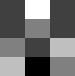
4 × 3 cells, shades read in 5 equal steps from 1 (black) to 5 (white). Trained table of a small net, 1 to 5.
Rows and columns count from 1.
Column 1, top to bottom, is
2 2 3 4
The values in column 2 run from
1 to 5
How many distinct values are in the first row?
2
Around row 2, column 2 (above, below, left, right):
5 2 2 2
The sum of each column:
11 11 11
